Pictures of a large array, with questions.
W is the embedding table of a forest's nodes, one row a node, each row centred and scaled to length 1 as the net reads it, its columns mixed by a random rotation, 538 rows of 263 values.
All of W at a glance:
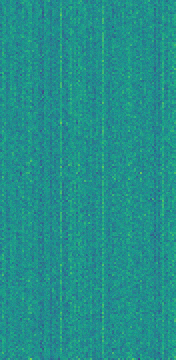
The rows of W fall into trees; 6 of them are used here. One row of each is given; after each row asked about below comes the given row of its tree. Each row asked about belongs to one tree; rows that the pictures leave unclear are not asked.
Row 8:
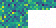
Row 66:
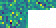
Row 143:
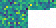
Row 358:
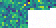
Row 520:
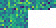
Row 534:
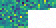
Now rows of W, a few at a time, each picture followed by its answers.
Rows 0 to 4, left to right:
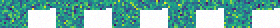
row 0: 358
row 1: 520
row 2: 534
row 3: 66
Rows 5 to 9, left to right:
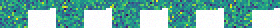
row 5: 534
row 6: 143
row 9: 143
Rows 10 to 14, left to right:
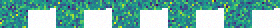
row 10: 358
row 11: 534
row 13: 534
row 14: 66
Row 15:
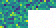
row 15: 534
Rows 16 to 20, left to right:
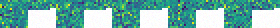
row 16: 66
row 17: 66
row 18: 66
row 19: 66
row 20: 66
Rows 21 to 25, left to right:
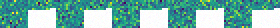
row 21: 66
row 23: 143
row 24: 143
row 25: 534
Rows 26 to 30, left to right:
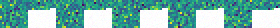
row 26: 66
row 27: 66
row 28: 358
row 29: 66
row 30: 143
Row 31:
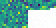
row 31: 358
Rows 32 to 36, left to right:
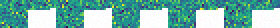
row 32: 66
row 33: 143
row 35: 358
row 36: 534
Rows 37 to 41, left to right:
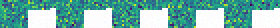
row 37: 8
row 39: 534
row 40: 66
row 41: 66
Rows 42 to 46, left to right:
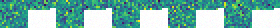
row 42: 66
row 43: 358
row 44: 534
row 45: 534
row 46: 66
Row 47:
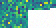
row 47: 520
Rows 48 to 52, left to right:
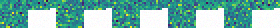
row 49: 358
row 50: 534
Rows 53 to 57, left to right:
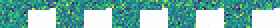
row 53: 358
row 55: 66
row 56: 66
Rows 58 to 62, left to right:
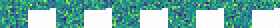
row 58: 143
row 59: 358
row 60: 520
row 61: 143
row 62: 66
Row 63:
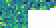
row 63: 358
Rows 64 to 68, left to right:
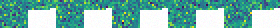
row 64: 66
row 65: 8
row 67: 358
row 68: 8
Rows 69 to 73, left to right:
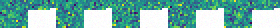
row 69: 358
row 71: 520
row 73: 358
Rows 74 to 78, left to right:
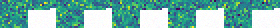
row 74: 520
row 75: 8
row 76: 520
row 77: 358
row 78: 66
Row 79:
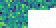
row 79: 358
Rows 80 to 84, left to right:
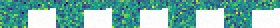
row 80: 358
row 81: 143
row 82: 358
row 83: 8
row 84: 66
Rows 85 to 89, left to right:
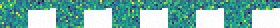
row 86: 534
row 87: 520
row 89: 358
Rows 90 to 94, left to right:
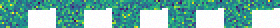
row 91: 66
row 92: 358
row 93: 143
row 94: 534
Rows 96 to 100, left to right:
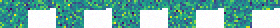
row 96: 358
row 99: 534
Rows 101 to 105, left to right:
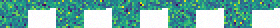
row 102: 534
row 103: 143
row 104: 8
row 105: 66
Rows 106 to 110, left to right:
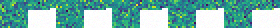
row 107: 66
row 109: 358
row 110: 358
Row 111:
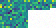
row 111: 66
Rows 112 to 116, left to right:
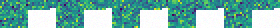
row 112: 534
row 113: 8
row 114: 358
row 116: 66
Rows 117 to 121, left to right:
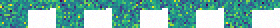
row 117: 66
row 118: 8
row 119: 358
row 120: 358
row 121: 66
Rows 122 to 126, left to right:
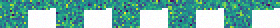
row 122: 66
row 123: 520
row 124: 534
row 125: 8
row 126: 66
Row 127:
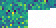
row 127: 534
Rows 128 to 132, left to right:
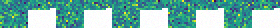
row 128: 358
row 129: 66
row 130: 534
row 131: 534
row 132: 358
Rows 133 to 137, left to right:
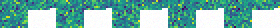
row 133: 534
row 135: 534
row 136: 66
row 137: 143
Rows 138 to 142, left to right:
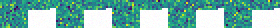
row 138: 66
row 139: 534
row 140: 534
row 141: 358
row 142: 534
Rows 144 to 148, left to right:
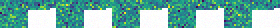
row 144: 358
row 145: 66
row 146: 8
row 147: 66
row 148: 534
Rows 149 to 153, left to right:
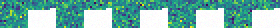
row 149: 534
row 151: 143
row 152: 358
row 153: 358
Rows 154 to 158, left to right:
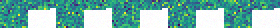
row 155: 66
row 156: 534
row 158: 358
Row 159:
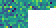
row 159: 143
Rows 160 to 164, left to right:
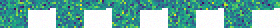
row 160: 520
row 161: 534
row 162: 358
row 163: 520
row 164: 66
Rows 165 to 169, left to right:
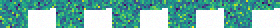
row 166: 520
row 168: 358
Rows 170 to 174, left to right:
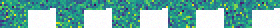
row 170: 534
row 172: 143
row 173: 534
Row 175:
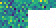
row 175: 143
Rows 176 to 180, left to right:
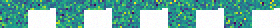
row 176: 358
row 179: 534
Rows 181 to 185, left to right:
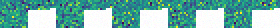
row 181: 358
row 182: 143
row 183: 66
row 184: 66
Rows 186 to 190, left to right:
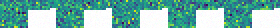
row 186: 520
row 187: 534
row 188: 66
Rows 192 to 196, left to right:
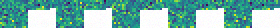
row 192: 358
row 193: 143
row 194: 66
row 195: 358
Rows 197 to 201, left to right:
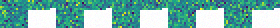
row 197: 8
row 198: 143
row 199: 66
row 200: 358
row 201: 520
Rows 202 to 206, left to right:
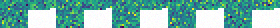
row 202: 66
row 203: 143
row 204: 143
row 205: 66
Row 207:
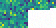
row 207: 358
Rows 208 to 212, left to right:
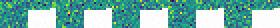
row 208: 66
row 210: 66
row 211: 8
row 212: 534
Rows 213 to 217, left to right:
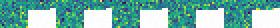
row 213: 534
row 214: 358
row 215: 143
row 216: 520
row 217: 358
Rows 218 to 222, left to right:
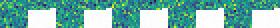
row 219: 358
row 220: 66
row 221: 66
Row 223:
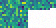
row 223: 520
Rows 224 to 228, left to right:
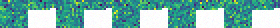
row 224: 8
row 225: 520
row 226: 8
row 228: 358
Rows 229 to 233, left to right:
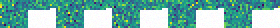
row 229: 66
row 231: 66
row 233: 358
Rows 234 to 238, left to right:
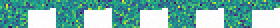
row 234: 143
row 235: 358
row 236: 358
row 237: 520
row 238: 143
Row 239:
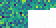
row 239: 66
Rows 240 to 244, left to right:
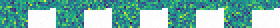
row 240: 143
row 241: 358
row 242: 534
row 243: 358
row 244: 8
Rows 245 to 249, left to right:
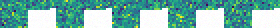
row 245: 534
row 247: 358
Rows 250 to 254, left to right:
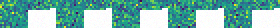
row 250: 66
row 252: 358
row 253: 143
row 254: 66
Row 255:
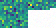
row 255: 143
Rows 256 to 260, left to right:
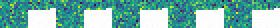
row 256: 66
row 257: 358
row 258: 8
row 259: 8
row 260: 8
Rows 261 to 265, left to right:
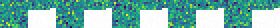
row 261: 520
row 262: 66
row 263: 534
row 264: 358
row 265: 143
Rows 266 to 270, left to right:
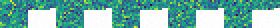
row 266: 358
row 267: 8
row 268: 358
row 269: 534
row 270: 143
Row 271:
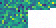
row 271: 520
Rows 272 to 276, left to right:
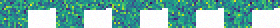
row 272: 143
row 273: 520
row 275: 358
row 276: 358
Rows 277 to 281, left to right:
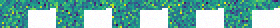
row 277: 66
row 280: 66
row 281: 143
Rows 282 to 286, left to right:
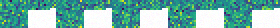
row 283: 358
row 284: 358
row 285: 534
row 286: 358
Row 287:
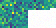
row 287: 66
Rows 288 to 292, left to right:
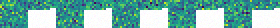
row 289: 66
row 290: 66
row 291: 358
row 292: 520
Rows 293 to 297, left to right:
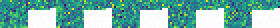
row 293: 358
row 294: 8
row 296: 66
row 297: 8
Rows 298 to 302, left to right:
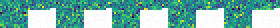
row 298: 520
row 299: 520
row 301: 358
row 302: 358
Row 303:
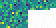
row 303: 66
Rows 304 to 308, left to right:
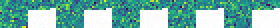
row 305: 66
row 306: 143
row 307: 534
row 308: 66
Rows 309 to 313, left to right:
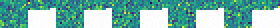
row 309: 358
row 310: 358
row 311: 66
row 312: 520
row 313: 358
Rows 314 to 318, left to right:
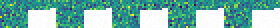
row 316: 520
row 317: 534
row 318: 66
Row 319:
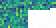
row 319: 520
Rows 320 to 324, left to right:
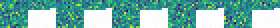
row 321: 534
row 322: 534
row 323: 358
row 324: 66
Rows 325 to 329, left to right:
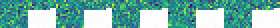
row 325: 520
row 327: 66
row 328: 520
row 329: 358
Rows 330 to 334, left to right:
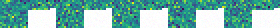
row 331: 66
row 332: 520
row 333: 143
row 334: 143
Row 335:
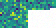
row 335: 534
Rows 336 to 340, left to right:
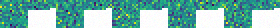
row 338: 534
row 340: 66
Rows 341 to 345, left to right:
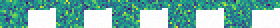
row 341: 358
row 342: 358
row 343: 534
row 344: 66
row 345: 66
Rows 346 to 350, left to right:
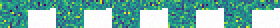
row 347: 534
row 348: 66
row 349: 358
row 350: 358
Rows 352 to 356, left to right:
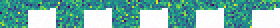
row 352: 358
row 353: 534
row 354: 534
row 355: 66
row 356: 66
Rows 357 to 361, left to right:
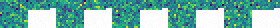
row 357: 534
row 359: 358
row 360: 520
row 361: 534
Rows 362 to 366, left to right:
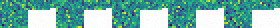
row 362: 534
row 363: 358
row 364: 66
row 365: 143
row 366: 66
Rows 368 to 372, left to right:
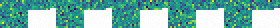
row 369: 534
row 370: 66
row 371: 534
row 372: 534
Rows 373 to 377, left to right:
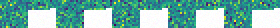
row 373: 66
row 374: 358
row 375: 534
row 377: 66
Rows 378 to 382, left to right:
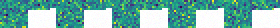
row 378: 358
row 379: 534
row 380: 66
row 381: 534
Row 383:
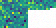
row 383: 8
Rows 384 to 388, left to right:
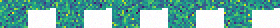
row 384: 8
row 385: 66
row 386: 358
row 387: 358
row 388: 534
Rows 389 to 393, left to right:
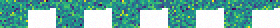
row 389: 534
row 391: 358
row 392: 534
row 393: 358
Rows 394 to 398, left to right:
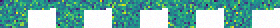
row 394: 143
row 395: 534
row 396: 66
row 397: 358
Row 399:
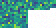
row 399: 520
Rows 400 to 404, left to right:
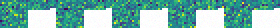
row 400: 534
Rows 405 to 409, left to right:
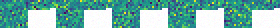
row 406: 66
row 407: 66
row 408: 520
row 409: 534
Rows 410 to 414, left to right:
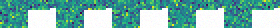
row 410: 358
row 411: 358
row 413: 358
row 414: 143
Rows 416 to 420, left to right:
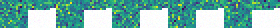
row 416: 520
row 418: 358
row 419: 66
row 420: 8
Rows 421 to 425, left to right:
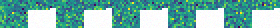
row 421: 8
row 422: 358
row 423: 520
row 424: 143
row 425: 66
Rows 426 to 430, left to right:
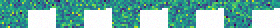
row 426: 66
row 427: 143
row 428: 358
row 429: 358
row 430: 66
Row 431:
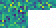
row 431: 520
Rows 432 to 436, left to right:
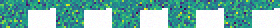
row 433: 66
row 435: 534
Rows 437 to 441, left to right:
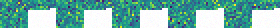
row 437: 358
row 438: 534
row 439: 520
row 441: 66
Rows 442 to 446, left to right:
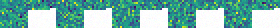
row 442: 358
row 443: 534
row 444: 520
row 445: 520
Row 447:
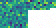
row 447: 66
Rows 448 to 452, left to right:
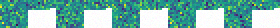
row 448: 66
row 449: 66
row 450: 8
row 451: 66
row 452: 143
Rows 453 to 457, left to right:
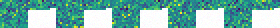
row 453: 358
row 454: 534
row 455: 358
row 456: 66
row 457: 143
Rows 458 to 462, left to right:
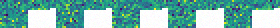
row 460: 358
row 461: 143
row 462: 358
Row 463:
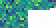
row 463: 143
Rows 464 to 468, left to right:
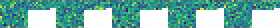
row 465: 358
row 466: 143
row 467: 358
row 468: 66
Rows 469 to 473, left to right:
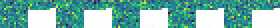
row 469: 143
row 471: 8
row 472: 520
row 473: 534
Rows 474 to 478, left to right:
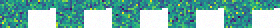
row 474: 66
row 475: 358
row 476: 358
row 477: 520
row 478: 8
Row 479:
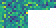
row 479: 8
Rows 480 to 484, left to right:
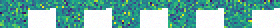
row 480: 520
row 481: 143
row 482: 66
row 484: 534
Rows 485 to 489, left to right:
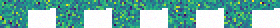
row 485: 66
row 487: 534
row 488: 143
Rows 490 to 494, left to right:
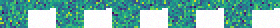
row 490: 66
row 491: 534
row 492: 358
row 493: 520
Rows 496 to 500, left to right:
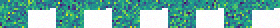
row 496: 8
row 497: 534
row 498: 534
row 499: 66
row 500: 66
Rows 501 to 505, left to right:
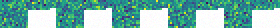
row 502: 358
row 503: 534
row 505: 66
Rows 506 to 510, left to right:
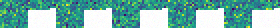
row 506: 358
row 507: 66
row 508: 143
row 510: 358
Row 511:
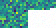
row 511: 143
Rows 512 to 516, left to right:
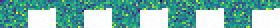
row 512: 143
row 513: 358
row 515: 8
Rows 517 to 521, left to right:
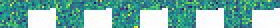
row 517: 520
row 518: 66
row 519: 358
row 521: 143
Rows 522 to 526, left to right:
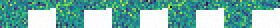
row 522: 66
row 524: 66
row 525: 66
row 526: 8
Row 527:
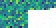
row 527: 143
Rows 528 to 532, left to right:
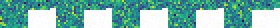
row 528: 358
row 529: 520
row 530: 358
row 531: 358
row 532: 66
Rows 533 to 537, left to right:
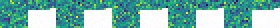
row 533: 358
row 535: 8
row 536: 358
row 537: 143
